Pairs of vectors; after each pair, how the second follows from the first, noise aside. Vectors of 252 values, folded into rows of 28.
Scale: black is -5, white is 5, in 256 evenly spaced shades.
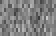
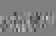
partly zeroed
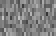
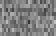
shuffled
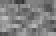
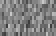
shuffled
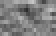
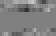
partly zeroed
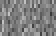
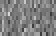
copied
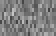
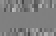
partly zeroed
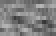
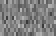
shuffled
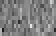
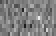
shuffled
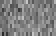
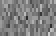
shuffled
